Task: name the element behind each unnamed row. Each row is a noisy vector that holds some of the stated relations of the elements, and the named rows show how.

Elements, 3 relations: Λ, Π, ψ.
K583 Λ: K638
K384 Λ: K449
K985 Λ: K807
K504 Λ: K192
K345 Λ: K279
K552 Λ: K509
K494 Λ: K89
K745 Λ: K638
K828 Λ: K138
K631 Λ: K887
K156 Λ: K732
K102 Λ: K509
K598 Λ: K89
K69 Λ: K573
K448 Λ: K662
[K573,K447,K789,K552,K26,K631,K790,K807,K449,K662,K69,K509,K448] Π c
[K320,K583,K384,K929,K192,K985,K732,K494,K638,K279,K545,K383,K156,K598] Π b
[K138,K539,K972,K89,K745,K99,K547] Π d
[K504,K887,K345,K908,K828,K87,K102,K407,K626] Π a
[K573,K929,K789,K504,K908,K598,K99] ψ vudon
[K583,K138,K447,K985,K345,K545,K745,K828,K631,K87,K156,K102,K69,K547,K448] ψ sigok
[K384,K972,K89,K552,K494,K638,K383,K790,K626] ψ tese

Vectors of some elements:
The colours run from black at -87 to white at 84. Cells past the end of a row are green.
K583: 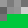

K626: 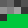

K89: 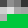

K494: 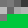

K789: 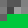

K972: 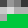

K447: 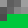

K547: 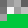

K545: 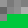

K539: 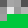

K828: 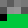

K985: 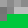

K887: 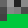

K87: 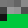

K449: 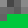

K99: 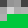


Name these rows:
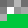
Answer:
K138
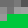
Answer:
K929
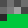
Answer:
K908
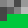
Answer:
K631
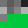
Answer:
K384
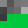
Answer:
K69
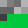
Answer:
K448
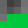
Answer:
K573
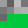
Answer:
K156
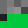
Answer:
K407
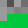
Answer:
K732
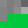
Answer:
K320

